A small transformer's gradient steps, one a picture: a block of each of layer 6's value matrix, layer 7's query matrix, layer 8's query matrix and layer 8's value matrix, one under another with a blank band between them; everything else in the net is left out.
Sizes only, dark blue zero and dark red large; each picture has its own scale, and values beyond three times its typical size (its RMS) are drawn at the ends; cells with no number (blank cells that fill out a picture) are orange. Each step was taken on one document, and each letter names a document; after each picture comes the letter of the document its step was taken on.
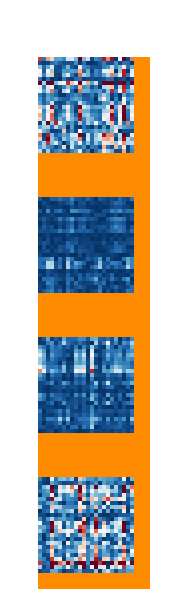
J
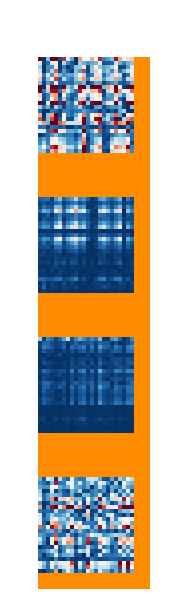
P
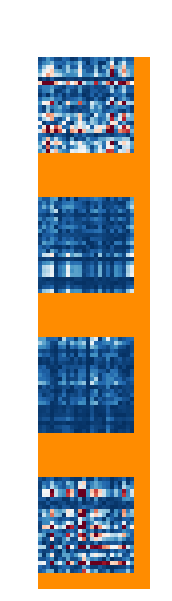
J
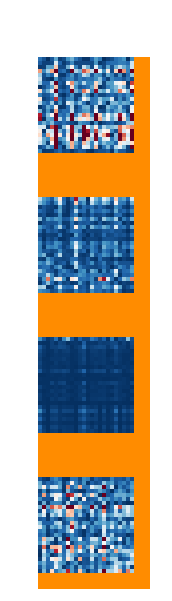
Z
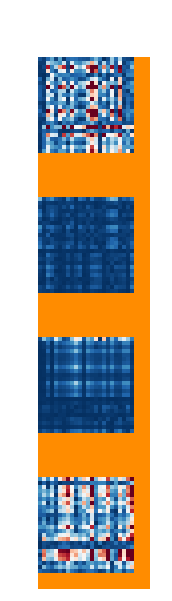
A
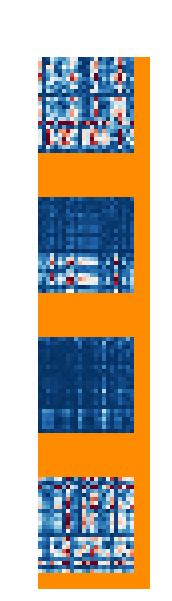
A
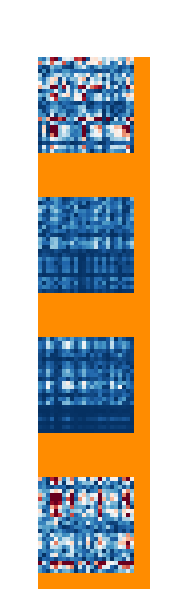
P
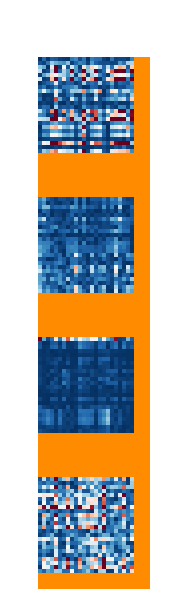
Z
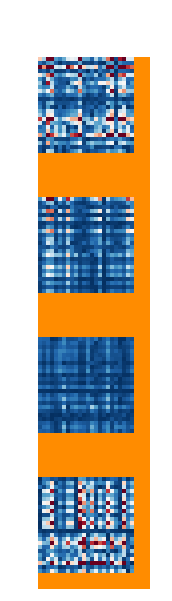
J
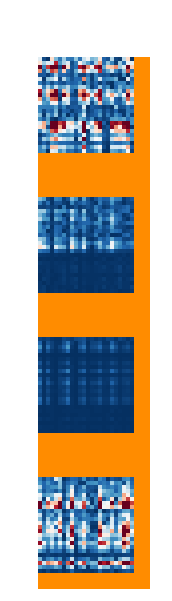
P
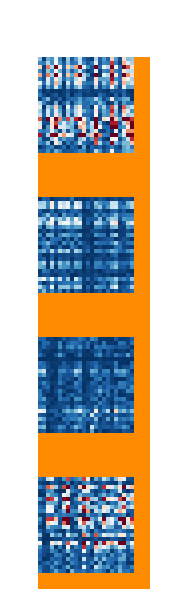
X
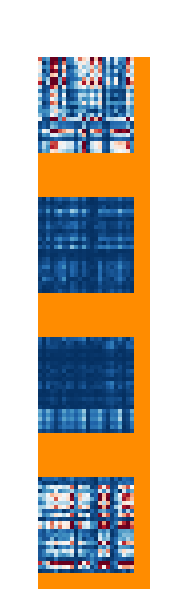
P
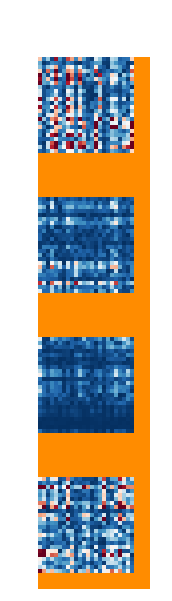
X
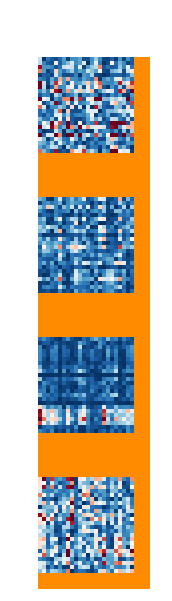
Z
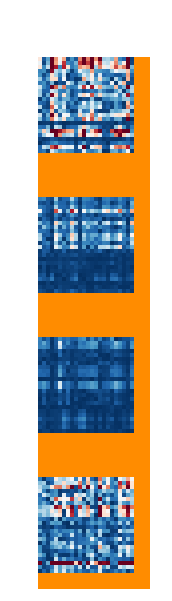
P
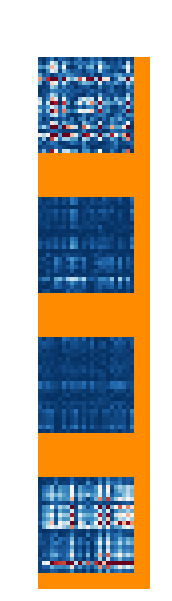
P
